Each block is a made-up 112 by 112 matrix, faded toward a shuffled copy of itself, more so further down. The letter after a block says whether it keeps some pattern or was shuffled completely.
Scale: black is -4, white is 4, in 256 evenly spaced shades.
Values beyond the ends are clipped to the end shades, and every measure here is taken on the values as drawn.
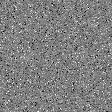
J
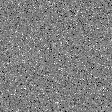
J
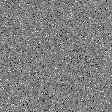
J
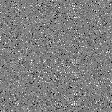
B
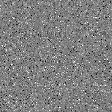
B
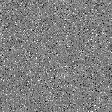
B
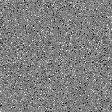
B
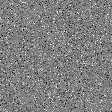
J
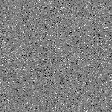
B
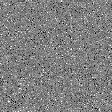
B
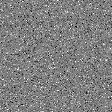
B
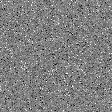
J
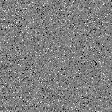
B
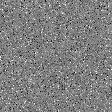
J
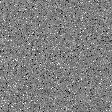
J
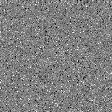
B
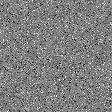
J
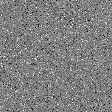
J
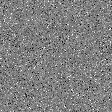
J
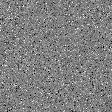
J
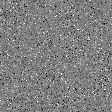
J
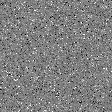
J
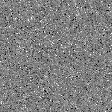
B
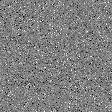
J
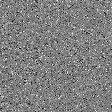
B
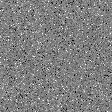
J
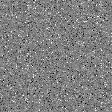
B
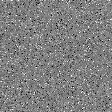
B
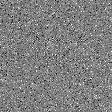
B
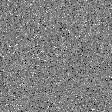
B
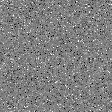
B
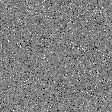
J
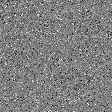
J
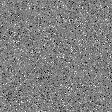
J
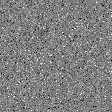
B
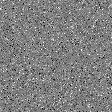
B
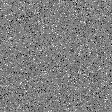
J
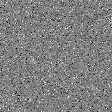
J
